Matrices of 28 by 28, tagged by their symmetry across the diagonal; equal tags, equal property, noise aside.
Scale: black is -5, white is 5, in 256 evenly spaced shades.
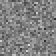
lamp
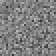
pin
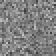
lamp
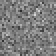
lamp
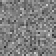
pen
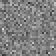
pen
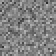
pin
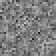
pin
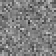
pen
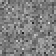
pin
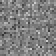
pen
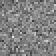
lamp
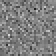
pen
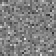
lamp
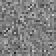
pen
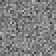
pin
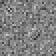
pin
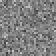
lamp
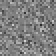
pen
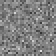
pen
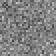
pin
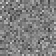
pin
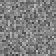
lamp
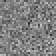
lamp
